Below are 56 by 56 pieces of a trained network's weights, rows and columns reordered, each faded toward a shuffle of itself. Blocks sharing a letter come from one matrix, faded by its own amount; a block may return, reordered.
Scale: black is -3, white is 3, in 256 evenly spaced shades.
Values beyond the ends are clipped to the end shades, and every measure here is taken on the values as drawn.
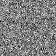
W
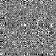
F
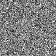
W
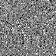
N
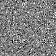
N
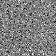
N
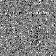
N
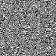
N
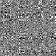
F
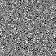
N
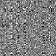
F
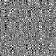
F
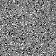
N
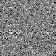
N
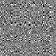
F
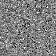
N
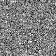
W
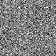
W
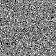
N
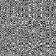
F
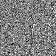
W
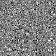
N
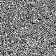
W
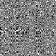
F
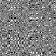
F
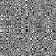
F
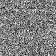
W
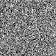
W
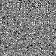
N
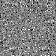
N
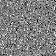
N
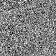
W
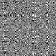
F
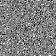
N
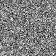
W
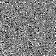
N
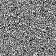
W
